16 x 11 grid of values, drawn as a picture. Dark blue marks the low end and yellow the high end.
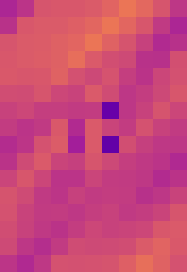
Roughest part: centre. Odd patch: rougher, in the centre. Grain: diagonal, up to the right. Calmest part: bottom middle.
